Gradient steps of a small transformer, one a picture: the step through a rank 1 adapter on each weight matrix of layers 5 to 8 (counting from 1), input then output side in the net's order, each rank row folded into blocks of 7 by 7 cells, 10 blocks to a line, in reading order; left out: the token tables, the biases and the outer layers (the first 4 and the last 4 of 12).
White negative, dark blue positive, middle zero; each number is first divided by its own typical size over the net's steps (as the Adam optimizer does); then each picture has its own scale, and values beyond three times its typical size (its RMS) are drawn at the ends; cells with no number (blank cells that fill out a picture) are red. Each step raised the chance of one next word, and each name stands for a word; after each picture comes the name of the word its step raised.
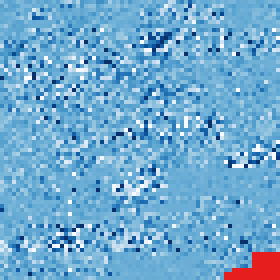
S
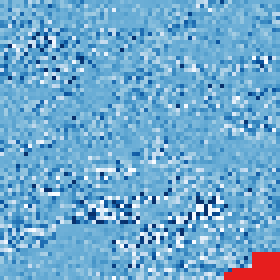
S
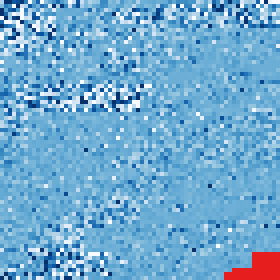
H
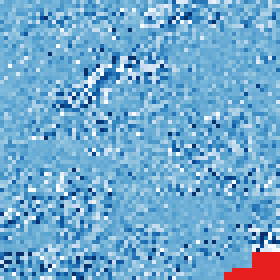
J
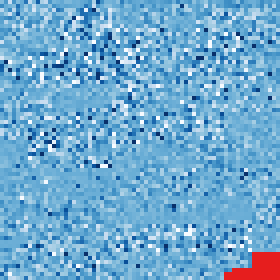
S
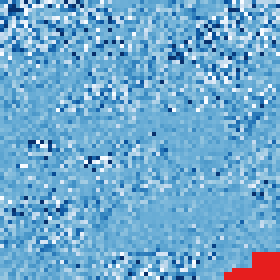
H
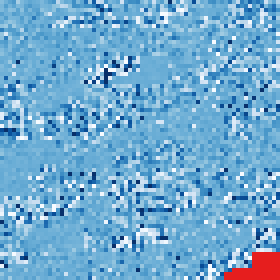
J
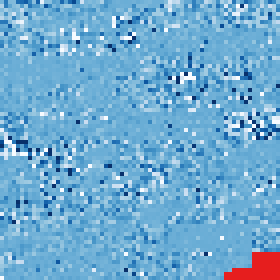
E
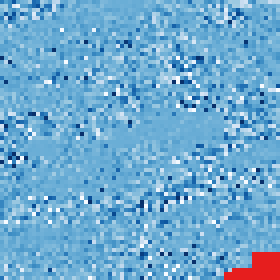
E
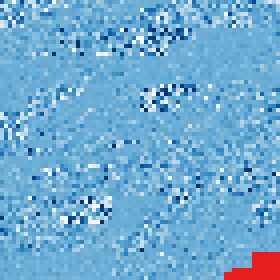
E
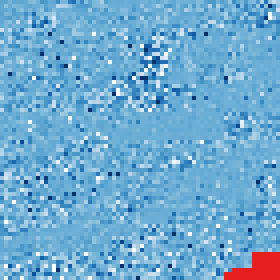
E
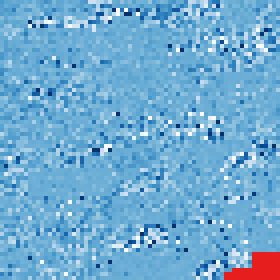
J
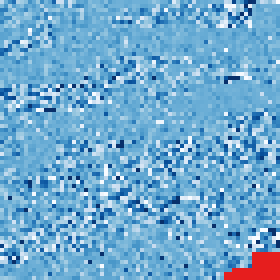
H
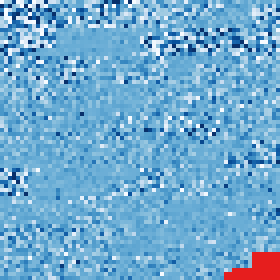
S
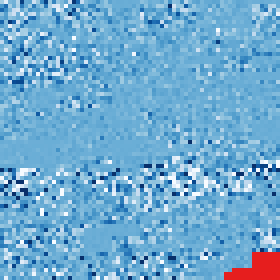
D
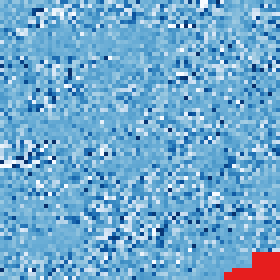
S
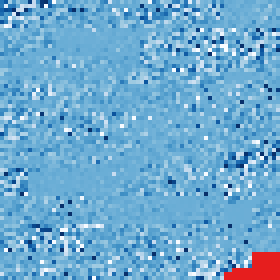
D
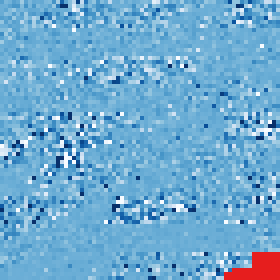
E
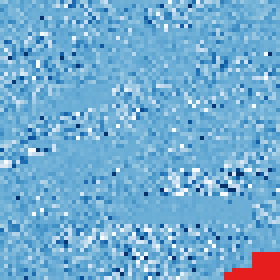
D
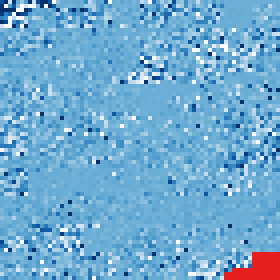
D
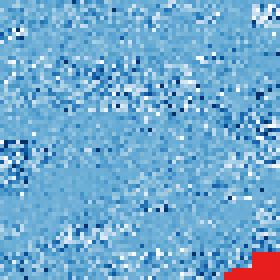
D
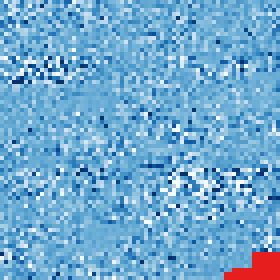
S
